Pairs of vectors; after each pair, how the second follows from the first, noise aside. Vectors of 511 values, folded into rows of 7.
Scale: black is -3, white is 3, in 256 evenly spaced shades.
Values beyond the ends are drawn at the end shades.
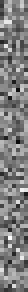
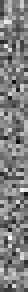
copied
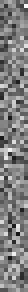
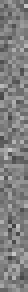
shrunk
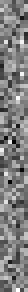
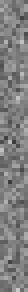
shrunk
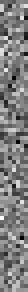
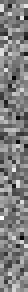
copied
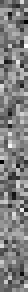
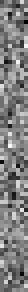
copied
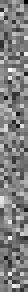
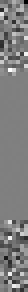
partly zeroed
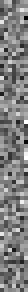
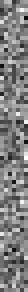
copied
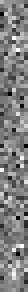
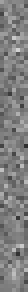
shrunk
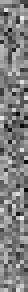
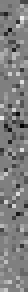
partly zeroed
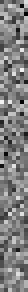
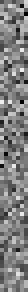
copied
